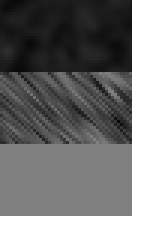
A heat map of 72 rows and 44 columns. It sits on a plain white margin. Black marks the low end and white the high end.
The table splits into 3 rows of 1 panel. Panel 1,1: very low, blotchy, faint in contrast. Panel 2,1: low, slanting down to the right. Panel 3,1: middling, flat.
